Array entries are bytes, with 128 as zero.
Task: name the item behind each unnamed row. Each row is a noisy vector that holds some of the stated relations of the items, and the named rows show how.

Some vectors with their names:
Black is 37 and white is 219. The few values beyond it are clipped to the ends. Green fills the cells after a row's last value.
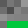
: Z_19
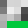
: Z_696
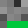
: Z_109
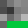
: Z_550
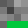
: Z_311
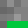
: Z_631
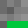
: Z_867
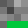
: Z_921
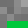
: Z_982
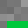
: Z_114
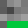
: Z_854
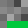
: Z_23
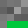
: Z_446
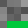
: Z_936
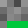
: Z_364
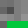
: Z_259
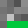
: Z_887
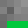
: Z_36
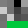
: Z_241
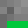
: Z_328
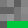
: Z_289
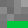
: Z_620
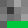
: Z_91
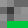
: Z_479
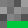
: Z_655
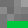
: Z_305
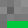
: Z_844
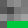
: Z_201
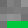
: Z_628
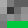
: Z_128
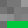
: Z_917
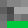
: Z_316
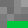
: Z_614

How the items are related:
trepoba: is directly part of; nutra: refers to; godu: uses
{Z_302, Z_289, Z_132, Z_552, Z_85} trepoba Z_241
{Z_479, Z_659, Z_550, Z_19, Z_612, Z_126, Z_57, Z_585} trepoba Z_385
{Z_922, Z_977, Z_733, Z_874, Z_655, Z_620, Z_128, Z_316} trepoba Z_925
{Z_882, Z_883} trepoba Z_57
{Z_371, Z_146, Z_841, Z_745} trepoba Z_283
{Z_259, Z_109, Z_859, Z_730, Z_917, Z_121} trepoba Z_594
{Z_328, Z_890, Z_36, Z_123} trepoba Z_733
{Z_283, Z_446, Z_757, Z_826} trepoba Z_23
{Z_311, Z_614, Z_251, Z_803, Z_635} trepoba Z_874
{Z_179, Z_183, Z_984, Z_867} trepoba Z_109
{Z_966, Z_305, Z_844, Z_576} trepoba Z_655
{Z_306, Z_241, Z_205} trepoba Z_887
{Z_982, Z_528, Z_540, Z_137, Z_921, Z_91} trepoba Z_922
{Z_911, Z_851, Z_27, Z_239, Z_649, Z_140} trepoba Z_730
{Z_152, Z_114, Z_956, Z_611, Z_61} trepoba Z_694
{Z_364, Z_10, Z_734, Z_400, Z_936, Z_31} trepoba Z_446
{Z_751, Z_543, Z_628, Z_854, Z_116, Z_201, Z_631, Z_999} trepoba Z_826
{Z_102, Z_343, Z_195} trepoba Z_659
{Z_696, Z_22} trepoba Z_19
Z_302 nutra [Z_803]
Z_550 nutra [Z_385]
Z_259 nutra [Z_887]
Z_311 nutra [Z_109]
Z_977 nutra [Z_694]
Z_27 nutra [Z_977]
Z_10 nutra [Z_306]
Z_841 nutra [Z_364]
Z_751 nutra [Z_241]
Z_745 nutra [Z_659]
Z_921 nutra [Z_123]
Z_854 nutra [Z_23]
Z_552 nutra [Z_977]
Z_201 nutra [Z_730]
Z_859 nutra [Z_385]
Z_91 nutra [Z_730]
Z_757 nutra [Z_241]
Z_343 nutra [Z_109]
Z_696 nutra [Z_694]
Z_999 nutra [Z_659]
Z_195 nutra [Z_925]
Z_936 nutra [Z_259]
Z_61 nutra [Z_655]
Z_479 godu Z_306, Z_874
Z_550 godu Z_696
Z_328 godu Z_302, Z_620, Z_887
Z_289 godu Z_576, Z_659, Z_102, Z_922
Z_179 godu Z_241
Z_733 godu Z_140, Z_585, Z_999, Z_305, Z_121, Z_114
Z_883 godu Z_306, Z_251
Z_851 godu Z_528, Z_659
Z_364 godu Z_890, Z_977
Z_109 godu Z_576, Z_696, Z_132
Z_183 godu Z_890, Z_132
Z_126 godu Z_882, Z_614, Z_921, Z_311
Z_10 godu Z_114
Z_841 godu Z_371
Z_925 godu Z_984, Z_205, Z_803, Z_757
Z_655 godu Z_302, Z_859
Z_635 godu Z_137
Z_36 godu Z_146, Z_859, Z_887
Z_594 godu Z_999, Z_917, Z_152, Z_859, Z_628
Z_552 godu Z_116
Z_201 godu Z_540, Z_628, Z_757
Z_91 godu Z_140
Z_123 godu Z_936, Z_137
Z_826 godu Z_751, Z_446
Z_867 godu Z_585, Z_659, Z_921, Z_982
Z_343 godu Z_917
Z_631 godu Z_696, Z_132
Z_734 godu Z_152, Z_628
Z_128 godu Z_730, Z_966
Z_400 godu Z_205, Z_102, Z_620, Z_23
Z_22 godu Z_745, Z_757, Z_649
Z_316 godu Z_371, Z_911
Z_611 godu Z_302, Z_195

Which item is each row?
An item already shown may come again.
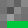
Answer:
Z_283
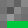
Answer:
Z_283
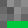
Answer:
Z_826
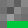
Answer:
Z_283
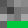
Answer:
Z_859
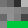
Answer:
Z_659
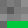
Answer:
Z_239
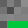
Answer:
Z_594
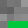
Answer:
Z_612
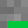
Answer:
Z_543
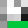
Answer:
Z_977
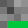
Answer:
Z_311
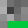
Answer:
Z_966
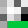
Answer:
Z_694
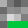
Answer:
Z_116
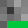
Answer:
Z_91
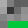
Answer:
Z_128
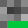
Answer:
Z_179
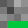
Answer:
Z_921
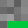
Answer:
Z_85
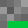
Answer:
Z_922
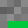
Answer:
Z_31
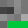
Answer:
Z_10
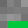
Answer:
Z_628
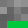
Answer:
Z_635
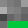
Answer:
Z_123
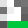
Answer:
Z_552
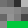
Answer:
Z_659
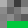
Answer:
Z_306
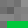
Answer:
Z_956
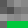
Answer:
Z_999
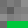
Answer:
Z_239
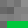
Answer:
Z_611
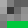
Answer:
Z_128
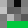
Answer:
Z_730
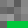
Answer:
Z_85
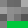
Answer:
Z_803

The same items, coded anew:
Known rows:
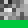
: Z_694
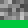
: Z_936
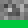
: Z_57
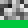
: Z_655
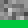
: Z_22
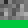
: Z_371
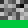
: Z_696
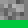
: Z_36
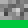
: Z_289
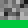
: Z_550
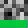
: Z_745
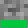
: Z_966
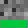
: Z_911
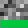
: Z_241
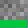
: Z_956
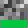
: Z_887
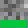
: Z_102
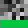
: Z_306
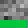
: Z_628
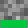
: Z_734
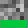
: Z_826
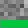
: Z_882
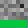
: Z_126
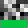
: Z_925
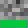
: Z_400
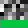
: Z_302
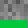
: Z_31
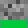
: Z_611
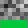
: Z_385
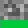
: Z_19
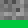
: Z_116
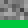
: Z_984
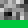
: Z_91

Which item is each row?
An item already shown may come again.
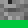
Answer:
Z_251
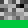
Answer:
Z_552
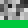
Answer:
Z_61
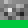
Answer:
Z_594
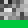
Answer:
Z_694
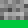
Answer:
Z_137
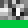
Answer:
Z_364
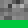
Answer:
Z_146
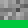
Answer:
Z_635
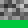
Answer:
Z_385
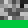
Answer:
Z_311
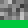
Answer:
Z_936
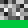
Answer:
Z_854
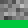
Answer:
Z_628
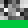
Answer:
Z_23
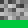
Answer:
Z_977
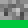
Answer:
Z_289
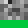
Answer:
Z_874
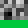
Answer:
Z_999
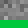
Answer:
Z_956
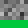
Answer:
Z_631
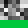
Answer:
Z_23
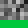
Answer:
Z_751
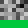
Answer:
Z_27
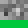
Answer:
Z_289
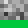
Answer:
Z_733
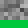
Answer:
Z_205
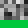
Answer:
Z_201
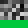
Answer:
Z_10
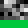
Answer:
Z_195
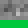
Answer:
Z_85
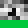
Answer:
Z_841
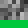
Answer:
Z_859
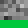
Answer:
Z_628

